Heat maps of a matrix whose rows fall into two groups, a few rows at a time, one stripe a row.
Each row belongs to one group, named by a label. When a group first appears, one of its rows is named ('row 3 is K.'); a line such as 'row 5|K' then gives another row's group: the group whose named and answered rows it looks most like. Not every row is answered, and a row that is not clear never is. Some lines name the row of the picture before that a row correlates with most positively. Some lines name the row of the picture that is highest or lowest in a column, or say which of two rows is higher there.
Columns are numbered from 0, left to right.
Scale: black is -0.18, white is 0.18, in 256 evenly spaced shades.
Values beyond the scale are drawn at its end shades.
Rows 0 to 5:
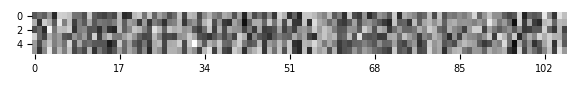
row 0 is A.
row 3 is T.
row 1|A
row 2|A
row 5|A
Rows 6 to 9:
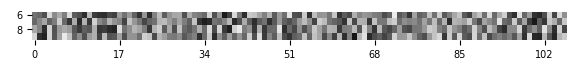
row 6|A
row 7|T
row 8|A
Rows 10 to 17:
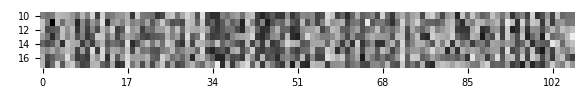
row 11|T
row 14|A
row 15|T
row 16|T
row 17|A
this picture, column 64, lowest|16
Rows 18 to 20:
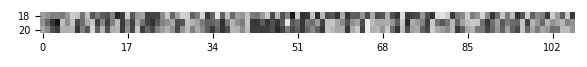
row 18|A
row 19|T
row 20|T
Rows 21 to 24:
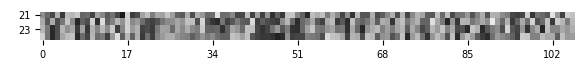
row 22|T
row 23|T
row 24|T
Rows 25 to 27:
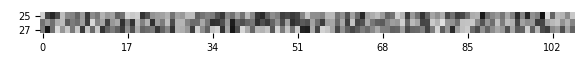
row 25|T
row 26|T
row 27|A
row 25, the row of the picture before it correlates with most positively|23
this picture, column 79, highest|27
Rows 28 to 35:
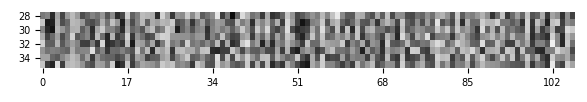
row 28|A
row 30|A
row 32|A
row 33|T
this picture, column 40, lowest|33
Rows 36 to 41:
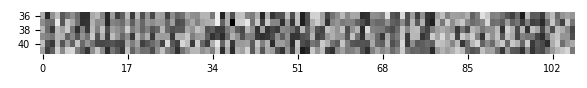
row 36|A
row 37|A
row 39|T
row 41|A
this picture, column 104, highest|41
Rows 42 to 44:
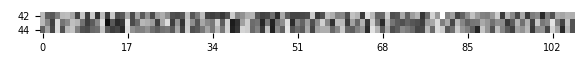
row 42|T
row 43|A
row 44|A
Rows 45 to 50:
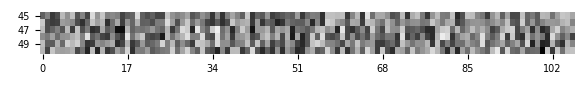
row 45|T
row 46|T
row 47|A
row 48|A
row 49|A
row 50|T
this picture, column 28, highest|47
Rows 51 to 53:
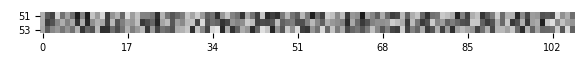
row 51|T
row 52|T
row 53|A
